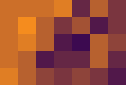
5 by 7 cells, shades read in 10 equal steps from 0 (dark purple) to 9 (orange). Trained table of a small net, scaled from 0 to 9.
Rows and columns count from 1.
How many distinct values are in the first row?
5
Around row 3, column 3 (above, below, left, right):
6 1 8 1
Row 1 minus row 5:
-1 1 3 5 -2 3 2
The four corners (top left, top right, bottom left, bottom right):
7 3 8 1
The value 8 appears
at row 1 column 4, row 3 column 2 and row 5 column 1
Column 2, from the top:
7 9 8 6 6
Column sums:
36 36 24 17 13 22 13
